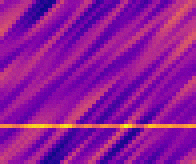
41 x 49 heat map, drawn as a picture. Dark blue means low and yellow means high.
Row 32 stands out from the rest. The bottom middle is the roughest part. No overall slope runs across the table. On average the colour sits 30% of the way up the scale. Streaks slant up to the right. The middle left is the calmest part.
